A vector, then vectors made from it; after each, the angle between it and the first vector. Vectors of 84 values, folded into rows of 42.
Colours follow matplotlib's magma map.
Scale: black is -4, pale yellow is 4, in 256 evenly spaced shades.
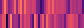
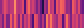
partly aligned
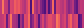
partly aligned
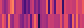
orthogonal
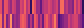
partly aligned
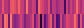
orthogonal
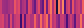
orthogonal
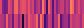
orthogonal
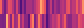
nearly opposite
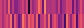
orthogonal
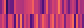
partly aligned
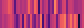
orthogonal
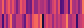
orthogonal
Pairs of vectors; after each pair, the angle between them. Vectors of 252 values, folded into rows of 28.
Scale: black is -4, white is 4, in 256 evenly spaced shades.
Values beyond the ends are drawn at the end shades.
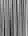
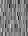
partly opposed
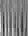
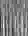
nearly opposite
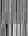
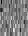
partly aligned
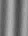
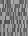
orthogonal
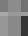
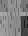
nearly parallel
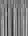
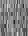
partly opposed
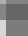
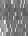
partly aligned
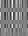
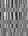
nearly opposite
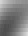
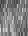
partly opposed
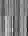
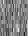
partly opposed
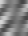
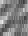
nearly parallel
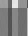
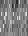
partly opposed
